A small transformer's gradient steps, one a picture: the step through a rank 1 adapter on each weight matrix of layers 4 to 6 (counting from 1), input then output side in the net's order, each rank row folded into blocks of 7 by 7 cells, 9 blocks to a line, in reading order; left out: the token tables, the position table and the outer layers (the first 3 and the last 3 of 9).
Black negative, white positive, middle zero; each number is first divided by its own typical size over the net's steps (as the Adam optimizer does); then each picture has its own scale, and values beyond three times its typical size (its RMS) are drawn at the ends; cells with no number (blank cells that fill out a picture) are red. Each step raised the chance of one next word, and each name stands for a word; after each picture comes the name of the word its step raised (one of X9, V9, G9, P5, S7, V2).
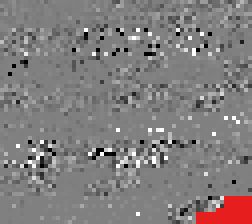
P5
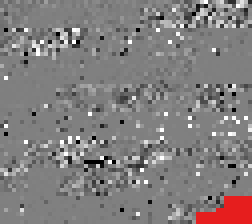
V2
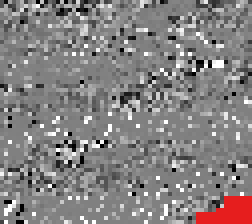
P5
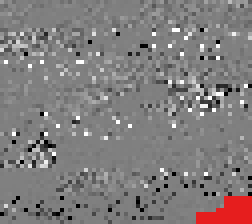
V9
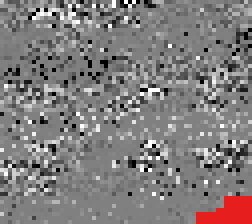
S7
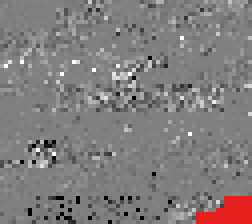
V9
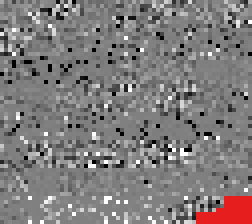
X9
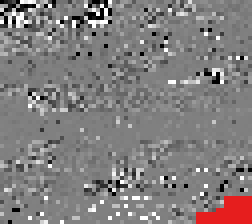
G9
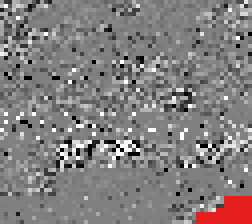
S7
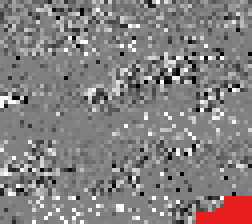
P5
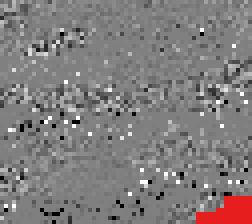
V9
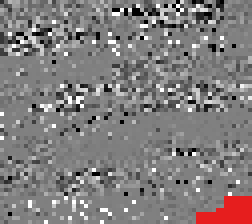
G9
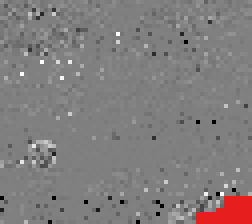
V9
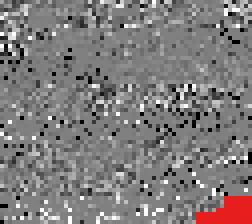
X9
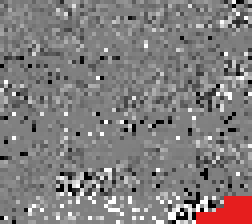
X9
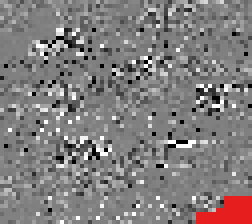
G9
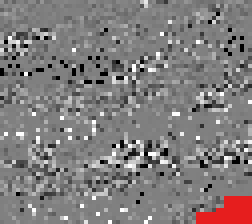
S7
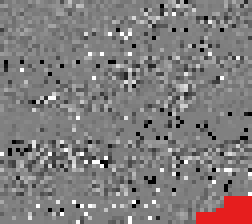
X9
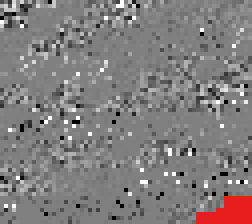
V9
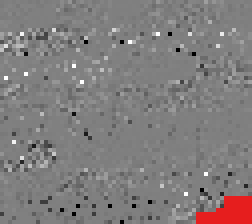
V9
